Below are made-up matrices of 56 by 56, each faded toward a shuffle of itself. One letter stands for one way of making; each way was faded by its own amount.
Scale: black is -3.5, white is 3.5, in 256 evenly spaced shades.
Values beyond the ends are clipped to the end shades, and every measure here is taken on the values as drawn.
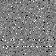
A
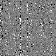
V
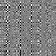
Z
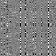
Z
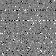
A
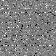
A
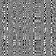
Z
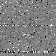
A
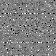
A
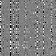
Z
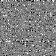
A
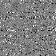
A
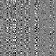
Z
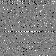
A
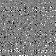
A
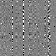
Z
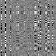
Z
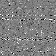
A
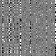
Z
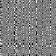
Z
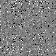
V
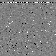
A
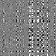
Z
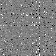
V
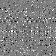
A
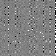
Z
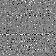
A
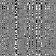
Z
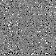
V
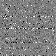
A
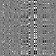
Z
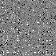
V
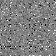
V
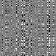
Z
